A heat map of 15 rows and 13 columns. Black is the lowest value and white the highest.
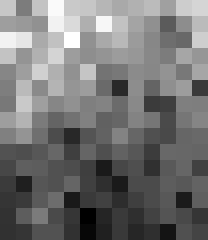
Slope: up to the top. Ninth with the lowest average: bottom middle. Stripes: none. Ninth with the highest average: top left.
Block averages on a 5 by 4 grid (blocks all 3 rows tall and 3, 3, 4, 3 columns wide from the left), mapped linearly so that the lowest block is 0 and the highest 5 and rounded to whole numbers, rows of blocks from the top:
4 5 4 3
4 4 2 3
3 2 2 2
1 1 0 1
1 0 0 0
